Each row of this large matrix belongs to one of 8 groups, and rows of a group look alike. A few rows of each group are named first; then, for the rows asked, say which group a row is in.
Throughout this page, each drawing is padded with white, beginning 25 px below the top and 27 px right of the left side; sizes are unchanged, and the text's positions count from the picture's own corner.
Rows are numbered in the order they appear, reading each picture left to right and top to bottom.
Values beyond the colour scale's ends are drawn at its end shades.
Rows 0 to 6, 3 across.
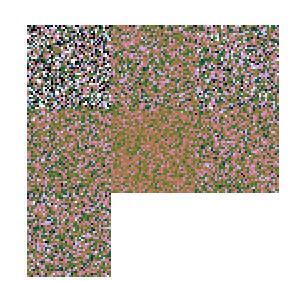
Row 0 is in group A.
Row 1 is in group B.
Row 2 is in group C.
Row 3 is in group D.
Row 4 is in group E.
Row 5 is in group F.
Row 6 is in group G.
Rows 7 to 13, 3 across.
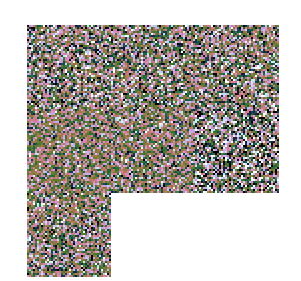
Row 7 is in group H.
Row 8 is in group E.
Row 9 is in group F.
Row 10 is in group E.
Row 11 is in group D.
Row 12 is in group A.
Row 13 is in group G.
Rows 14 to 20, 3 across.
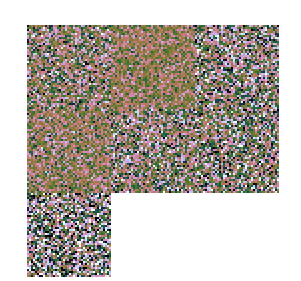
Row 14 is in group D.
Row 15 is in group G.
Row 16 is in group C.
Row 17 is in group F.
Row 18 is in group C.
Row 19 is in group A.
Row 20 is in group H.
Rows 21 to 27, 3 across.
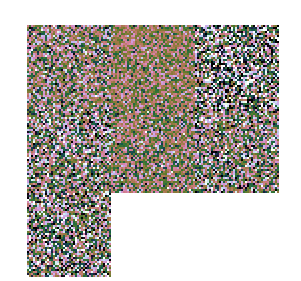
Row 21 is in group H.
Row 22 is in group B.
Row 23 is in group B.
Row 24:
C
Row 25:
A
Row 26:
D
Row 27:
G
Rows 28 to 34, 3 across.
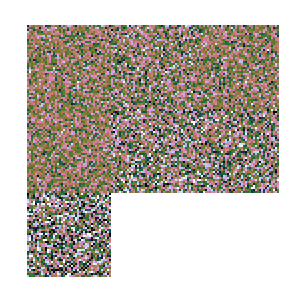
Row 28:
E
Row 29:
F
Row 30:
A
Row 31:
D
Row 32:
H
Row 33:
A
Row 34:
G
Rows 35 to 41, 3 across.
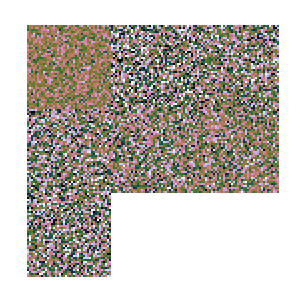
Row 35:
G
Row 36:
G
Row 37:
C
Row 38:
H
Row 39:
F
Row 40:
B
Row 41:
E
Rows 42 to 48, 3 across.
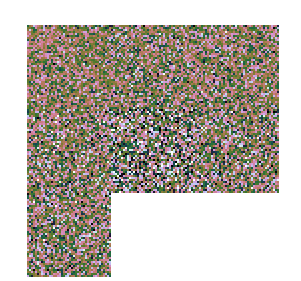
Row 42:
B
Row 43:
D
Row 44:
G
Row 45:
G
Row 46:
A
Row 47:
A
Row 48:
G
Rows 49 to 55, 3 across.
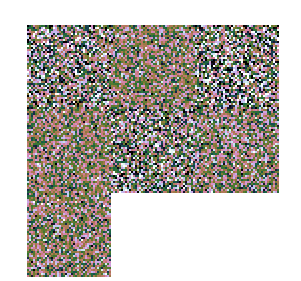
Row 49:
D
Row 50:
D
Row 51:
B
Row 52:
F
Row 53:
A
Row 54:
C
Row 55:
G
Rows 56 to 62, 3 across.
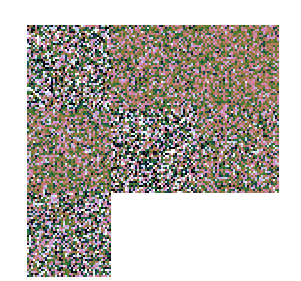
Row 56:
A
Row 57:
A
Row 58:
F
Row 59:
C
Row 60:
G
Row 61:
F
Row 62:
E
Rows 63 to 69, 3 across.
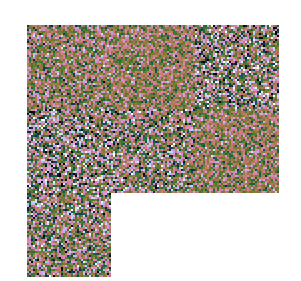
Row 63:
D
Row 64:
G
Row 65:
F
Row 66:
H
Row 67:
E
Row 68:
G
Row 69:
D
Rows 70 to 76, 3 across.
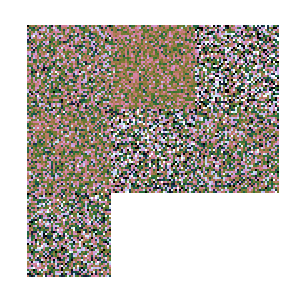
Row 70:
D
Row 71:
E
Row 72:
H
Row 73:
A
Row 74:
C
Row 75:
G
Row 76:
B
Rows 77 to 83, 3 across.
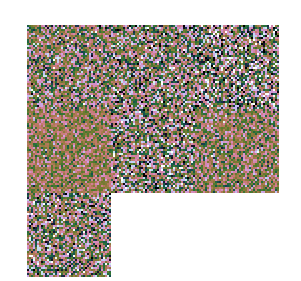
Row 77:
A
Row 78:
A
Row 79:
F
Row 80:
G
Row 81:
E
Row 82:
G
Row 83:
G
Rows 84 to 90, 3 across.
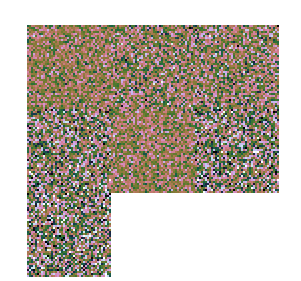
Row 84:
D
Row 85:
A
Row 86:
D
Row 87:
A
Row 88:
C
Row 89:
A
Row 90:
G
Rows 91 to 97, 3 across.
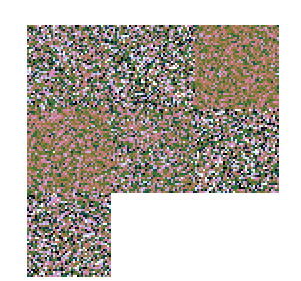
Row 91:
C
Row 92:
F
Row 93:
D
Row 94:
H
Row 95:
B
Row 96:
E
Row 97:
H
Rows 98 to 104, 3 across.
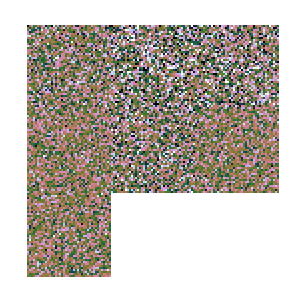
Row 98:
A
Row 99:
C
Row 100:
F
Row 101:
G
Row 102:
G
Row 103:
D
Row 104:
E
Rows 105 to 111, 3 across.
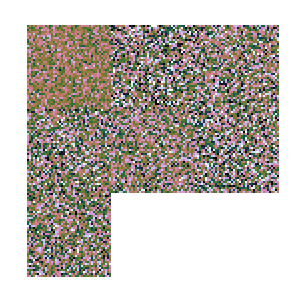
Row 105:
C
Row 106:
E
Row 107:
H
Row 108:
B
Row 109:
H
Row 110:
F
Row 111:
A
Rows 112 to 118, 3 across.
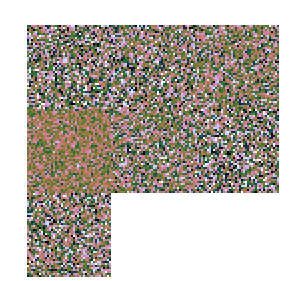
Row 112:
E
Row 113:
A
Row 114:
E
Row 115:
A
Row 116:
B
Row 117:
B
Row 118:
F
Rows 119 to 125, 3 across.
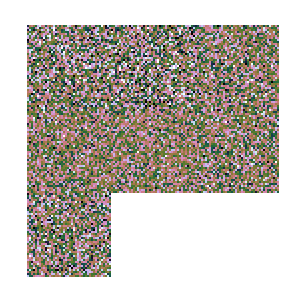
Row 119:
C
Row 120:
F
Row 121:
B
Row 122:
G
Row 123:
H
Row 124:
B
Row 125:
G
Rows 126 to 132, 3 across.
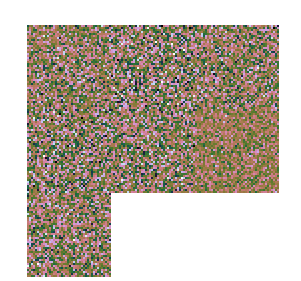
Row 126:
B
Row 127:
A
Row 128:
G
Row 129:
G
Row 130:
B
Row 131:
G
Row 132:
C
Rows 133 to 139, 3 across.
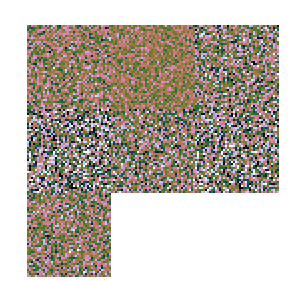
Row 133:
H
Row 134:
G
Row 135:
D
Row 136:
E
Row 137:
A
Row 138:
E
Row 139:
A
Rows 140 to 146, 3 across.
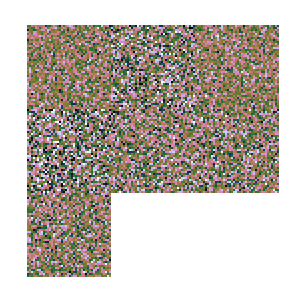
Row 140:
E
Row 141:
A
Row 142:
C
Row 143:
B
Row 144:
H
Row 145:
G
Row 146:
F
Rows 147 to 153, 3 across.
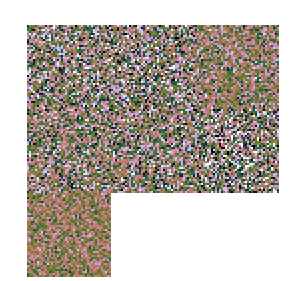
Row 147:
C
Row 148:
F
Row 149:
C
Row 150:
E
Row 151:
E
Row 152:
B
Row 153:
F
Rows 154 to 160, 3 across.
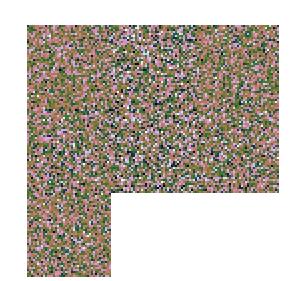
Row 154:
C
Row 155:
C
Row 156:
E
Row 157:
B
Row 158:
D
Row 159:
D
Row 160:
B
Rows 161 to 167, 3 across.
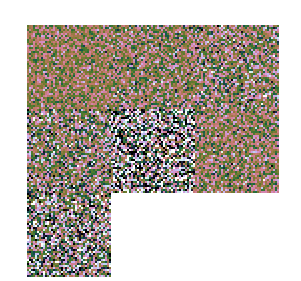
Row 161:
G
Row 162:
A
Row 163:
H
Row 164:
D
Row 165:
H
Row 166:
H
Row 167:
D
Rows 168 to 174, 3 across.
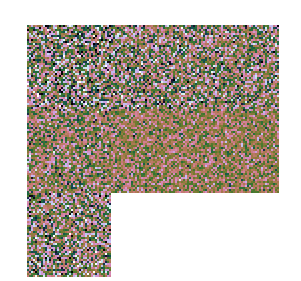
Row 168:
E
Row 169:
D
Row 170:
G
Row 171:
E
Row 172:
H
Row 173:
B
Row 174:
H
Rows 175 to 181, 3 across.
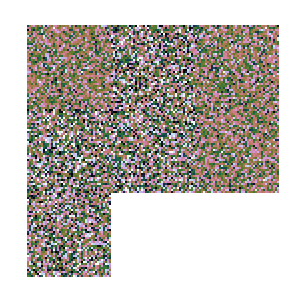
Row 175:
F
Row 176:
A
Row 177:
D
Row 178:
B
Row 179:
H
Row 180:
H
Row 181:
H
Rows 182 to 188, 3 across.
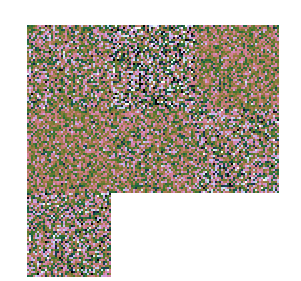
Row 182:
C
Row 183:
E
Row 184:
A
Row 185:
D
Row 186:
F
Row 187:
H
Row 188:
E
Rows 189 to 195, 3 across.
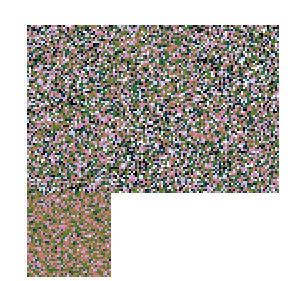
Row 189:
E
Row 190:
B
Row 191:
A
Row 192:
D
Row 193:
A
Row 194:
A
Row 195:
F
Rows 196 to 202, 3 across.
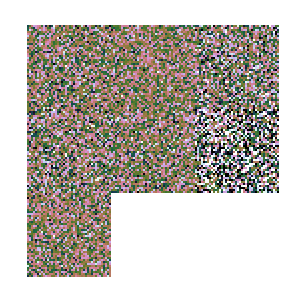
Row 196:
B
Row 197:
C
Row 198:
F
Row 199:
H
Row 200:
D
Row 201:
B
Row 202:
F
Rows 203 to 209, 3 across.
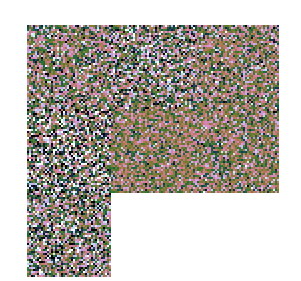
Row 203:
G
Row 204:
C
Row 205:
G
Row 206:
B
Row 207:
D
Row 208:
A
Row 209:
A
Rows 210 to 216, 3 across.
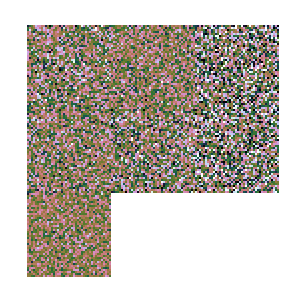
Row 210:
B
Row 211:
A
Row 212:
G
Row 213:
D
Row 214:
D
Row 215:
G
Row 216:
B
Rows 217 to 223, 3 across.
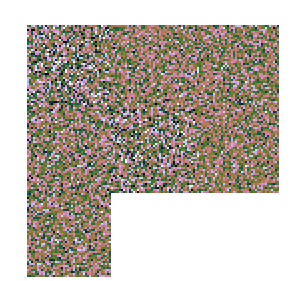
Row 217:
F
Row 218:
H
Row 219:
E
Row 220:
D
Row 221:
D
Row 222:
E
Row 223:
D
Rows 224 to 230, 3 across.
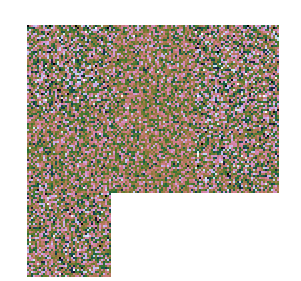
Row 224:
B
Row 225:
C
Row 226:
H
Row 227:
A
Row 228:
D
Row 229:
E
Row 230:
E
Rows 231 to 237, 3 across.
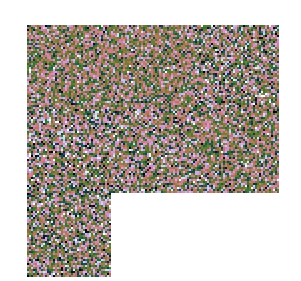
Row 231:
E
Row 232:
G
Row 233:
F
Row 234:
C
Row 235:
H
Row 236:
A
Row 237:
D
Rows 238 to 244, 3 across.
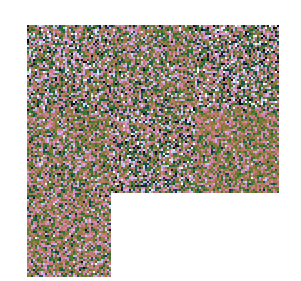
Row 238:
C
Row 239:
B
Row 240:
E
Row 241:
B
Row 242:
G
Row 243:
B
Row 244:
H
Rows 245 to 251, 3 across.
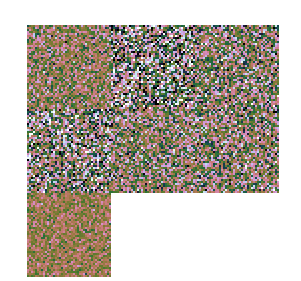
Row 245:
G
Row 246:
E
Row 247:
A
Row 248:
C
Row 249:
D
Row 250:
A
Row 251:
D
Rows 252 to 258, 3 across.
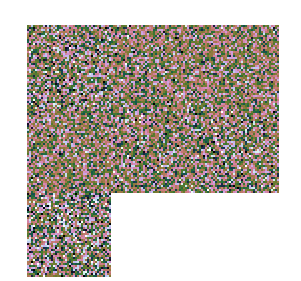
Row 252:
H
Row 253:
F
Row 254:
F
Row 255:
C
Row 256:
G
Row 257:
F
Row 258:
C
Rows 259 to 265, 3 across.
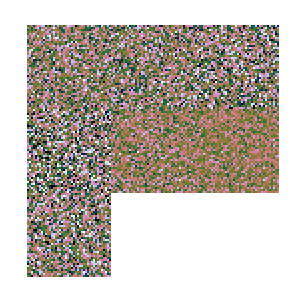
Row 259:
C
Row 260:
A
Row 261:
C
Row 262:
F
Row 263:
H
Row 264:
H
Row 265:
F
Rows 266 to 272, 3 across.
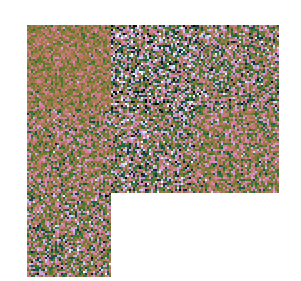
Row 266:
A
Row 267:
D
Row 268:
D
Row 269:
H
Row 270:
B
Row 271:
C
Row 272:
A
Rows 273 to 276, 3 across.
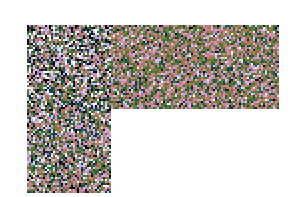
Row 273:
C
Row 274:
A
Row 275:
B
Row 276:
D
